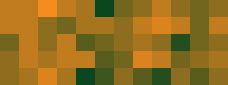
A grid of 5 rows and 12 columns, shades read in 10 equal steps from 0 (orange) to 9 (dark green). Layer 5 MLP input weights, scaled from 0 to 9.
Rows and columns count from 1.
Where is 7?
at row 5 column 6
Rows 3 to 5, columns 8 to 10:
3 4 8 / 1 2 5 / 6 8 4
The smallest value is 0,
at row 1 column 3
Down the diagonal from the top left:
2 2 4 2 9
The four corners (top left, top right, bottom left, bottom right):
2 4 4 4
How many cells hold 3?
8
